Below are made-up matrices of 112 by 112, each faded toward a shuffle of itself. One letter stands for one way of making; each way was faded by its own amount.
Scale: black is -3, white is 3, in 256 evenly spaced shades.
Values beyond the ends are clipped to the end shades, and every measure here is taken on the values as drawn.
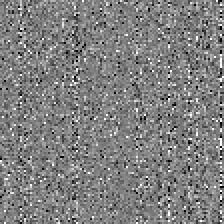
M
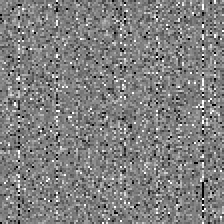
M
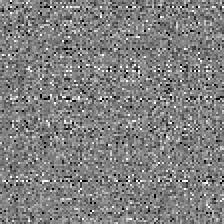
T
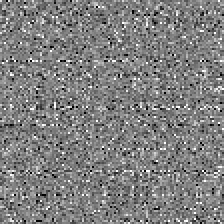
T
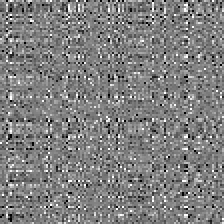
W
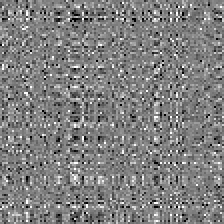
W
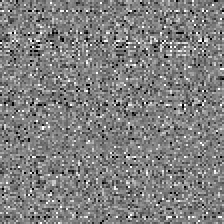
T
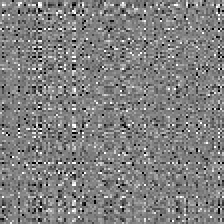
W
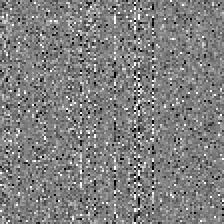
M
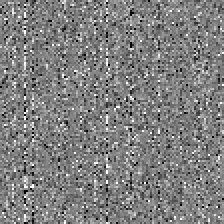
M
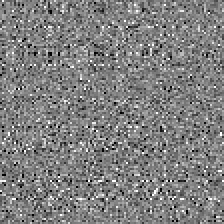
T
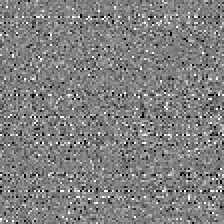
T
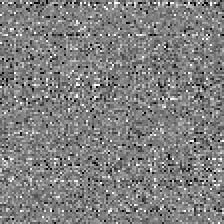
T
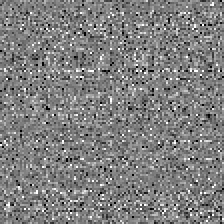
T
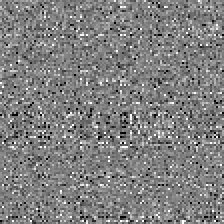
T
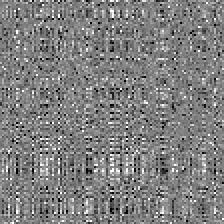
W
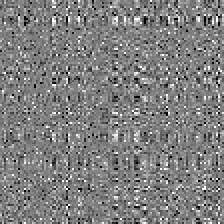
W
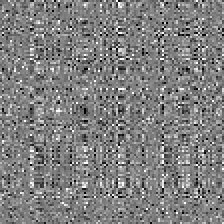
W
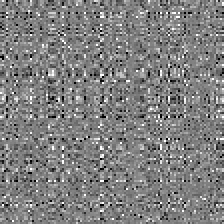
W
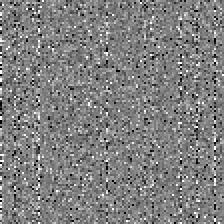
M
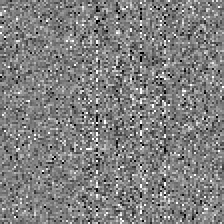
M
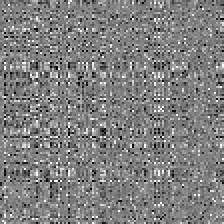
W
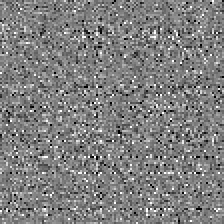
T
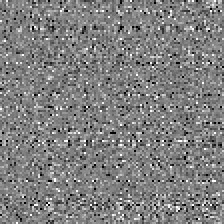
T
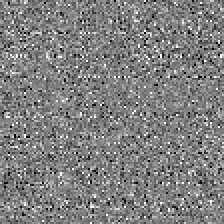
T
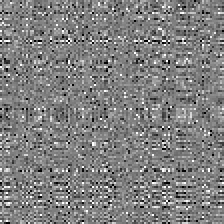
W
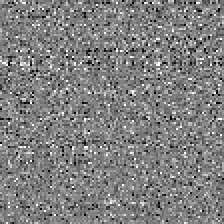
T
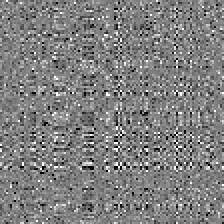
W
